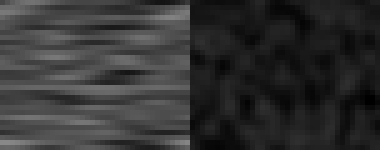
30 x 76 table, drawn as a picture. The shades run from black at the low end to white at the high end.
The table splits into one row of 2 panels. Panel 1,1: low, streaked across. Panel 1,2: very low, blotchy, faint in contrast.
